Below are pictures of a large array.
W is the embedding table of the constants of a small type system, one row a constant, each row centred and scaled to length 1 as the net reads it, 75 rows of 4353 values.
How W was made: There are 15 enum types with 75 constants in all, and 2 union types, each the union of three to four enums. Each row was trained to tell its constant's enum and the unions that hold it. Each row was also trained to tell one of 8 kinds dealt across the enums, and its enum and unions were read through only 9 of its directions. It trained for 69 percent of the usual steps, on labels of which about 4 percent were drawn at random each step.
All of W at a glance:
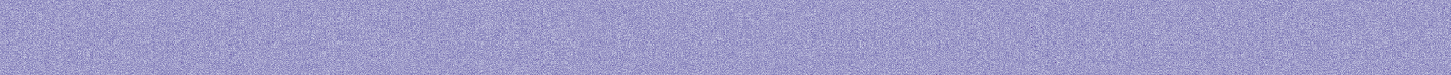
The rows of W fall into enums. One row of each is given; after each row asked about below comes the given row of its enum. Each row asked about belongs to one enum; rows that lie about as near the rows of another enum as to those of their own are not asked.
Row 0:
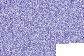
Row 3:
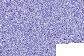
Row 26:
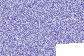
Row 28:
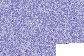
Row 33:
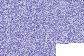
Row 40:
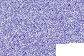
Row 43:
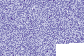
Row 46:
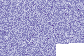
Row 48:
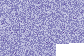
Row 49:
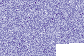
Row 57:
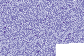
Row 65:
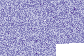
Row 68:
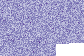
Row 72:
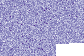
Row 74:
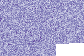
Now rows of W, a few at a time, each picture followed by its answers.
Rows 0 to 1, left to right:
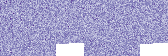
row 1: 48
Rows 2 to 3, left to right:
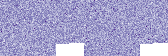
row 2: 28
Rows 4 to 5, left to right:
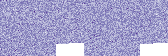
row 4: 3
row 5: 57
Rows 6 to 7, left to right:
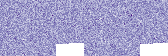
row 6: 72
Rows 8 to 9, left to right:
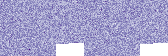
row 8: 0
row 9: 74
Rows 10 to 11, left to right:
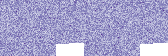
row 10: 33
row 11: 48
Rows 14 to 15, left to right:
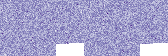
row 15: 40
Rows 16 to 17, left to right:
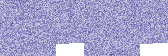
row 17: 65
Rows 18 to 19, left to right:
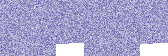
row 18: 65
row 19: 68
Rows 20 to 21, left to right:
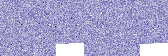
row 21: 65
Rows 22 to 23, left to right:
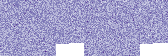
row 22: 33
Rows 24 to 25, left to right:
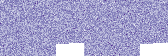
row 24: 33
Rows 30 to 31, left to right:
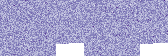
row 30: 33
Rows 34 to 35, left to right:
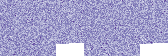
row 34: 0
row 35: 72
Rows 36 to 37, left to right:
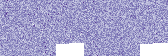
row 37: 0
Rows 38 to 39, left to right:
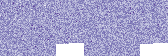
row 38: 0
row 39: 68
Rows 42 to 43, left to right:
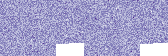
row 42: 65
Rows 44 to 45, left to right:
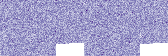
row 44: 26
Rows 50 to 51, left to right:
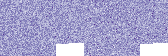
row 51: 26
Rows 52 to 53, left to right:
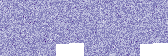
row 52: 68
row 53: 68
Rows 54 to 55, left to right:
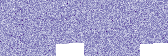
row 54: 57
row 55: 68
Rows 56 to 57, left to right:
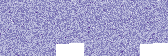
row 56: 57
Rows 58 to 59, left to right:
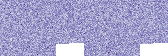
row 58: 49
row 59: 3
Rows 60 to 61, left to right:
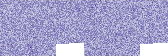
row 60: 48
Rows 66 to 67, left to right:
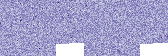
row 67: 65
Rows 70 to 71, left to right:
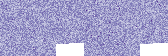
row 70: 43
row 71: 0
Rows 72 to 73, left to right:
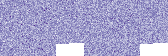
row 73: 33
